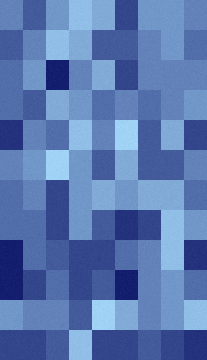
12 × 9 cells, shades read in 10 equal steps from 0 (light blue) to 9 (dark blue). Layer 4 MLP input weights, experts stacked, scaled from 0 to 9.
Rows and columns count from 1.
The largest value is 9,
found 4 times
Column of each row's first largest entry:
6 1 3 2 1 5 3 6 1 1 4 9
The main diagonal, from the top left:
4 4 9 3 4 2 2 1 8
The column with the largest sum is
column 1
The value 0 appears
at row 5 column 6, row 6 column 3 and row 11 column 5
